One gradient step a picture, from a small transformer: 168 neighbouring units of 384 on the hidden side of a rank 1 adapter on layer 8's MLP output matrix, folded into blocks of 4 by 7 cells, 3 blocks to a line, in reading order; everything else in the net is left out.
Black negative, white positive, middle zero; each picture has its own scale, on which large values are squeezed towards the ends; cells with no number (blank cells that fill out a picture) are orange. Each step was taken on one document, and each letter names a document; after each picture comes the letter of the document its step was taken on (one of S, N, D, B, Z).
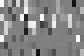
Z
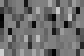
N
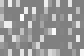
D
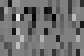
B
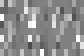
N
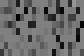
B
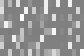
D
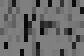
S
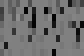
B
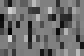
N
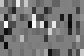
Z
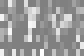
N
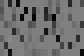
B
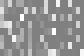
D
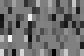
N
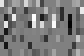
Z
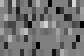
S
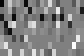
Z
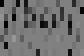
Z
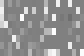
D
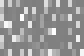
D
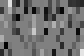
B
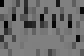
Z
